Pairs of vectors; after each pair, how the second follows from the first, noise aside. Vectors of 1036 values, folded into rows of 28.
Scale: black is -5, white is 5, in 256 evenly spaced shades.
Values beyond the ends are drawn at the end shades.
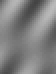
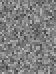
shuffled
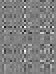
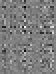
sign-scrambled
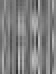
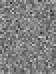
shuffled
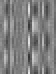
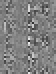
sign-scrambled
